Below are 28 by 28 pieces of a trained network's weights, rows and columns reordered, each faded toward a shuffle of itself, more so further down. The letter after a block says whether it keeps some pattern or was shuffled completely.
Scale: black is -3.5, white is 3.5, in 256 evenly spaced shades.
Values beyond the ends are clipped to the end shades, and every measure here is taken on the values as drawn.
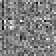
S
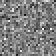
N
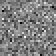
N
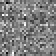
S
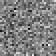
S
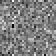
S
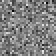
S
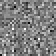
S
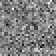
S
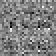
S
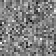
N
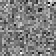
S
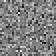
N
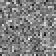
N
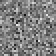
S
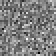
N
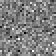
N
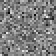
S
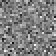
N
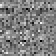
S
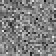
N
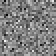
N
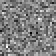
N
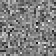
S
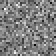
N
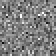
N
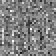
S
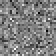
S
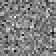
N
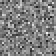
N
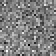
N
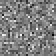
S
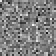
S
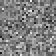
N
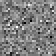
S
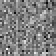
S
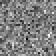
N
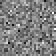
S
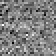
S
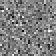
N
